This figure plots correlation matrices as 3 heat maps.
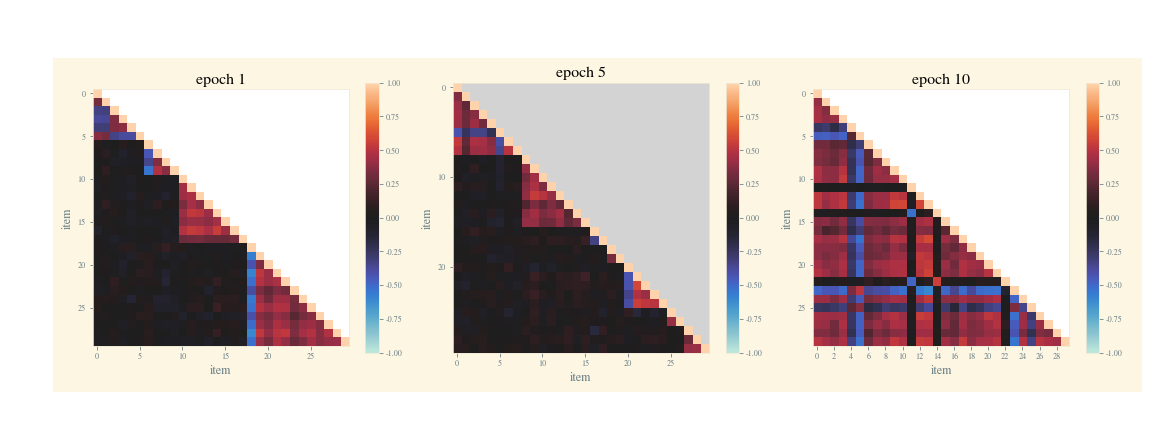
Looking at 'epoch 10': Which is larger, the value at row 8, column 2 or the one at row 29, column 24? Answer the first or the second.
the second
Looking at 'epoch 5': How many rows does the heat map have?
30
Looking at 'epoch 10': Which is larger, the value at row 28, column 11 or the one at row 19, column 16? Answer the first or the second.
the second
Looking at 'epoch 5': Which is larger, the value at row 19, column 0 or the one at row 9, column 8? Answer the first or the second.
the second
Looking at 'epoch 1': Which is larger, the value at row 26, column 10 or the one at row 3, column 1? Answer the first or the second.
the first
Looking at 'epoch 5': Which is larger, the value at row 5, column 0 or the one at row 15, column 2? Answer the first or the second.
the second
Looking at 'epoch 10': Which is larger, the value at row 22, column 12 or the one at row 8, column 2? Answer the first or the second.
the second
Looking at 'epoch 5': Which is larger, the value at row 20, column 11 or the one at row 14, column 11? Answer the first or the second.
the second
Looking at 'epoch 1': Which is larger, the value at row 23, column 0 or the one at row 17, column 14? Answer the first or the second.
the second
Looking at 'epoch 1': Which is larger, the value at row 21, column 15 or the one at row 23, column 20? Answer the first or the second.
the second
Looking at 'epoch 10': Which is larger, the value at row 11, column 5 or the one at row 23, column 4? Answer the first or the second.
the second
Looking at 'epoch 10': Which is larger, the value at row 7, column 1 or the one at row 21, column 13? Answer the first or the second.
the second
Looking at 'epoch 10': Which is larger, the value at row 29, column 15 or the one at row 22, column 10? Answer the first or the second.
the first
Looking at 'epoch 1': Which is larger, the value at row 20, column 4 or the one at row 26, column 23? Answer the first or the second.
the second
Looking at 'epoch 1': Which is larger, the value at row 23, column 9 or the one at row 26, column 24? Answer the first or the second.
the second
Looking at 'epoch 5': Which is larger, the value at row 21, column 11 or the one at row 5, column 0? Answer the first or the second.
the first
